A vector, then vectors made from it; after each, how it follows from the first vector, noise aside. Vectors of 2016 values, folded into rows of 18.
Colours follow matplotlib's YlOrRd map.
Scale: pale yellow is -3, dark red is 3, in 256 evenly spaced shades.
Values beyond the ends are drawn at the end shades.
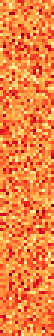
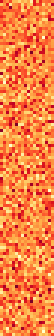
reversed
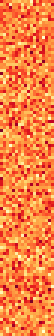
reversed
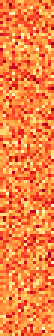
negated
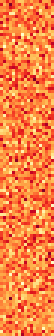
negated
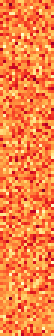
negated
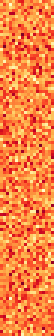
copied
